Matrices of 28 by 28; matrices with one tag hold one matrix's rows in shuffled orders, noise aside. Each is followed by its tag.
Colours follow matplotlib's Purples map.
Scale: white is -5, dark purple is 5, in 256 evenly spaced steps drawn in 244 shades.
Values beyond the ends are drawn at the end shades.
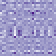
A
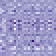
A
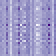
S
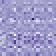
A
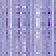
S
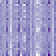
S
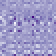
A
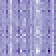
S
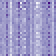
S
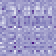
A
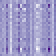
S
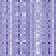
S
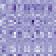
A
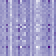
S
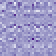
A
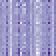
S
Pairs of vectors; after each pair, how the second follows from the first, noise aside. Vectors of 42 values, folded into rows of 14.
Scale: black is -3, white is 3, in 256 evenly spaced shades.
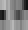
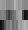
reversed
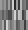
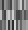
reversed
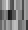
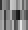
reversed
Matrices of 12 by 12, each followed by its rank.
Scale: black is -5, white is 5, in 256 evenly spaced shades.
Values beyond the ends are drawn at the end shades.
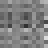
two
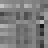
two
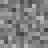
full rank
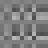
one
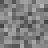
full rank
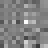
two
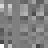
two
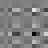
one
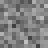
full rank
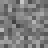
full rank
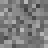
full rank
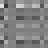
one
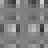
one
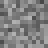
full rank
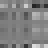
one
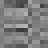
two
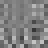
two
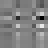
one
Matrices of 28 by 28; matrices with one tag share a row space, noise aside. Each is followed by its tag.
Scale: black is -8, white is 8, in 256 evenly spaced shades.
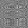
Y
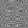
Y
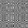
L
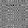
L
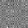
L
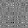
L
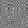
L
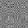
L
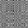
L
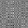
L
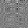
Y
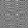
Y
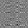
Y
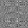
Y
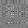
L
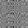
L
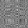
Y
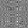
Y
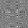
Y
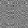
L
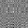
L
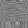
Y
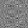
Y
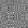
L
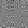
L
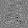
Y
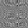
Y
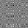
L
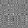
L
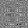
Y
